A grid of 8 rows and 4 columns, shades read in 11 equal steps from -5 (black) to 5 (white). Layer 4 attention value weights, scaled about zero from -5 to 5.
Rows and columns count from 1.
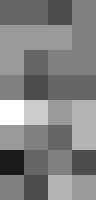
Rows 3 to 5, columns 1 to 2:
1 -1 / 0 -2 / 5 3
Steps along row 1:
same down up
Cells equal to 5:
1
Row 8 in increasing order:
-2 0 1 2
